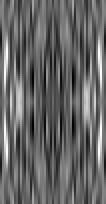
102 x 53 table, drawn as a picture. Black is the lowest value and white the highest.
Slope: none. Grain: streaks running down. Mirror symmetry: left to right and top to bottom. Average level on the scale: 40%.
